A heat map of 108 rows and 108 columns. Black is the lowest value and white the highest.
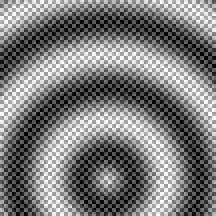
Rings: centred on the bottom middle. Slope: none. Seam: none.
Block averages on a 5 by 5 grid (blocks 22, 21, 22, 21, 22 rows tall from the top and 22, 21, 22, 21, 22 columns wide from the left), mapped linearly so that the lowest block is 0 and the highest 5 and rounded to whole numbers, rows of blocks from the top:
41114 / 25452 / 41314 / 15151 / 14041
